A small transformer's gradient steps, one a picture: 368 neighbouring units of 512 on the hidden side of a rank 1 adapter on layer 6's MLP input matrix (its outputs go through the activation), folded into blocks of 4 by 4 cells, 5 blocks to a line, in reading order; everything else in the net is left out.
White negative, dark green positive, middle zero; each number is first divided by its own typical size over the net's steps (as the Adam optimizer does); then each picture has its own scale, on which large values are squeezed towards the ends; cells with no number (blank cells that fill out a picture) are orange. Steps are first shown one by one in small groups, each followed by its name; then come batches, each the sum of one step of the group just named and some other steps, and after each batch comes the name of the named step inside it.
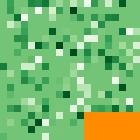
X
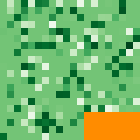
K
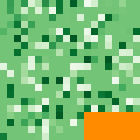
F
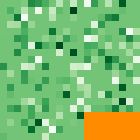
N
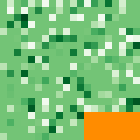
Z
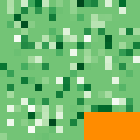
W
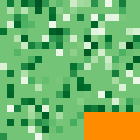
K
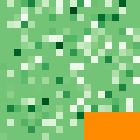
X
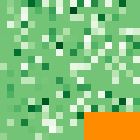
N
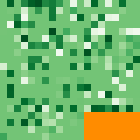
X
